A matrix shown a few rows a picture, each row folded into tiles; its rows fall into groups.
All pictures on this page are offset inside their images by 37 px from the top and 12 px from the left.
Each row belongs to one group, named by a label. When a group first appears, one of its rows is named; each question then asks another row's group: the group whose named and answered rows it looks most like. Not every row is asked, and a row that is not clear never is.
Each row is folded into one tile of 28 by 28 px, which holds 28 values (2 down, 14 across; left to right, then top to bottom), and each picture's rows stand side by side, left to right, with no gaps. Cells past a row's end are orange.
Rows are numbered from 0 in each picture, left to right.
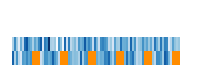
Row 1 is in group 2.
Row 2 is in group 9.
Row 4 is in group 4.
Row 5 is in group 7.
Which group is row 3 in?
2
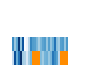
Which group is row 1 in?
7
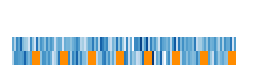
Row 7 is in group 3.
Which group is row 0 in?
2
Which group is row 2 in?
2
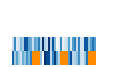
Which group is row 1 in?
7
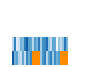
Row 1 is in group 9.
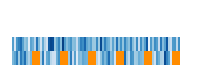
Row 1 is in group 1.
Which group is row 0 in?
2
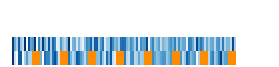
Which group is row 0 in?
3
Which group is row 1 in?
7
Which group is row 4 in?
3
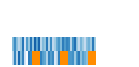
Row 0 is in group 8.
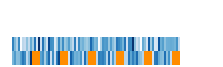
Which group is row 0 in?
9
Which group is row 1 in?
1
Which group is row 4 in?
2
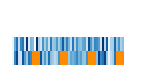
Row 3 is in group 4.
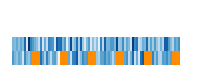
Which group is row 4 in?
1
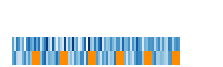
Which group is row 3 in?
8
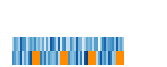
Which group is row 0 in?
1
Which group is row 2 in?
1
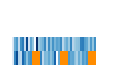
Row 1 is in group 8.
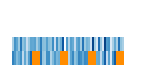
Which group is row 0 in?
1
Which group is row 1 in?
3
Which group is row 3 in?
1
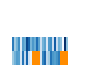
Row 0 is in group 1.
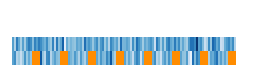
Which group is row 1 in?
3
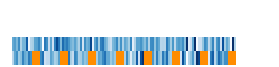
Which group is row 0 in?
9
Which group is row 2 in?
3
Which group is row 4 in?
9
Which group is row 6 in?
9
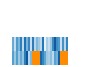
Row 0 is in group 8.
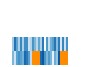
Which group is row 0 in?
7
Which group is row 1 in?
4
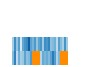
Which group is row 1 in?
2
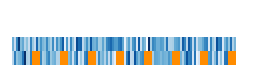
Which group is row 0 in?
2
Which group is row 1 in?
3
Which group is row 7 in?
1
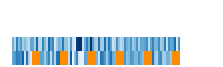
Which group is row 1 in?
1
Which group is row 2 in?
1
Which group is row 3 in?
7
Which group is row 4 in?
3
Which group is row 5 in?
3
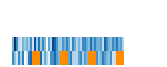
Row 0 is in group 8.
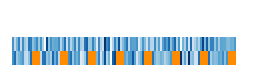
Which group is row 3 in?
1
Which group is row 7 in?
8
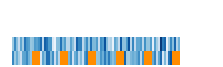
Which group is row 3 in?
2
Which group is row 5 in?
1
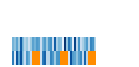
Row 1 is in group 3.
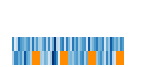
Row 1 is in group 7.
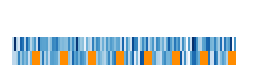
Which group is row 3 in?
9
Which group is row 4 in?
1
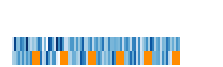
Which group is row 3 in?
9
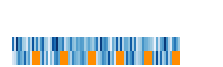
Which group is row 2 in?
7
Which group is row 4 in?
4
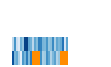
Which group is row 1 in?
3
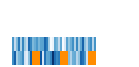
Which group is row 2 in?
7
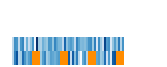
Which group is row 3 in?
1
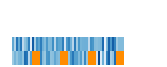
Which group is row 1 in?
3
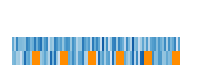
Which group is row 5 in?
3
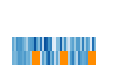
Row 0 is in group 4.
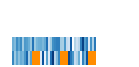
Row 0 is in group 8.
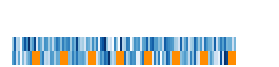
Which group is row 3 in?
2
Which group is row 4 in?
8
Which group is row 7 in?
9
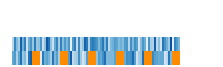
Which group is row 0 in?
1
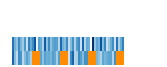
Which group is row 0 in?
3
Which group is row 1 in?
8
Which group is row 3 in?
8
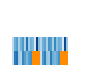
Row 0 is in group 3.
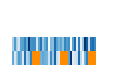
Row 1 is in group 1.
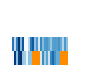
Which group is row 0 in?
4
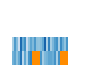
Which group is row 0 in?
1
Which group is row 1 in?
8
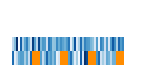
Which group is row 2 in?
9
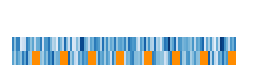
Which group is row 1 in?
2
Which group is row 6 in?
3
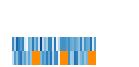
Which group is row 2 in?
3
